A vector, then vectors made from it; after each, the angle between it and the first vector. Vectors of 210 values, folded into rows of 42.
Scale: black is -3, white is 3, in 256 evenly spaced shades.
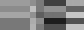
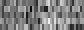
partly opposed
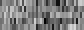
partly aligned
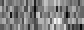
partly opposed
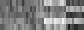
nearly opposite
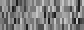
orthogonal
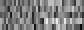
partly opposed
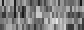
partly opposed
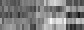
nearly opposite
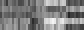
nearly opposite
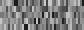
orthogonal
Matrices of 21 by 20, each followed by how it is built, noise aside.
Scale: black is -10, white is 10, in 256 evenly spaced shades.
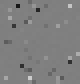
sparse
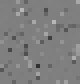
sparse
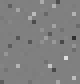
sparse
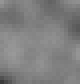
smooth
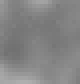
smooth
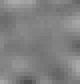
smooth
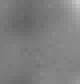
smooth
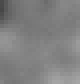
smooth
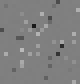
sparse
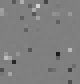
sparse
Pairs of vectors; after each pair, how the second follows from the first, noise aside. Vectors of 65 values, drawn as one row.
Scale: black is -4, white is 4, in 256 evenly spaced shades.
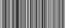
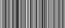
copied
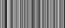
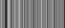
partly zeroed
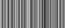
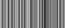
copied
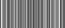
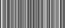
copied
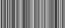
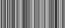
copied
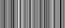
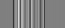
partly zeroed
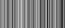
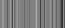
partly zeroed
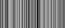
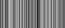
copied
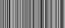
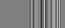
partly zeroed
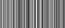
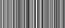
copied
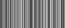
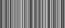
copied
